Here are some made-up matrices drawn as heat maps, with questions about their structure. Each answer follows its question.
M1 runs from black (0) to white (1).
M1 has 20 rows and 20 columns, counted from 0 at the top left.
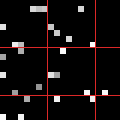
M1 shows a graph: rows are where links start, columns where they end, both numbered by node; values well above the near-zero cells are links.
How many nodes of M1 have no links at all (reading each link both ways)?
1
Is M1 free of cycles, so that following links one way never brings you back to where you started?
yes
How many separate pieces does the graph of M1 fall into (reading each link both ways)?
2
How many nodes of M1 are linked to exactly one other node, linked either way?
4
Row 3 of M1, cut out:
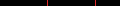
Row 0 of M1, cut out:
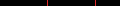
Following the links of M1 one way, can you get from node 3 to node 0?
no
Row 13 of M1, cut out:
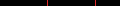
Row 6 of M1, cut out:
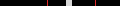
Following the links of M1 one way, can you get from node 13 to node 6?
no
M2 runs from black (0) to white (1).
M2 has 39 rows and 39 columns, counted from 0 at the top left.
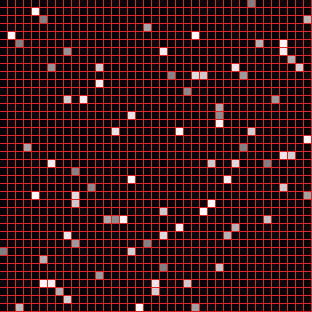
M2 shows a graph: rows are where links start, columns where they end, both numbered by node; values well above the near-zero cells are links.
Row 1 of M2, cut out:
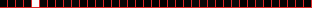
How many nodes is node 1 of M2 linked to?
1
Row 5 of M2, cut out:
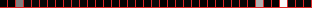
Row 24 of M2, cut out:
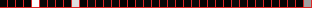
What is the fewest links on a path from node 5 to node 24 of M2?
3
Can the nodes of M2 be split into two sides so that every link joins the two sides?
yes
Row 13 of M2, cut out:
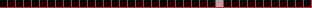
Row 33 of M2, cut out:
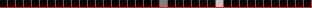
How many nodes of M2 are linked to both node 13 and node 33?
1
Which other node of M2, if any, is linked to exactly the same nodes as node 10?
node 34
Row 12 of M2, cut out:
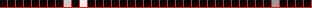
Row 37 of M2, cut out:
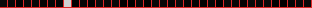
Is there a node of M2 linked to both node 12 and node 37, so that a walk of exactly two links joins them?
yes
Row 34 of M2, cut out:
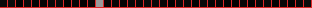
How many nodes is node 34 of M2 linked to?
1
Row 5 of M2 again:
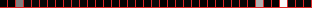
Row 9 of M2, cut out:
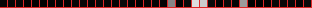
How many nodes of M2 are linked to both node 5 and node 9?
0
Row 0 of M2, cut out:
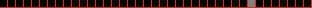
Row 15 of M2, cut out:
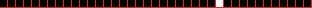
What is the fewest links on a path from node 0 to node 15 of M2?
5
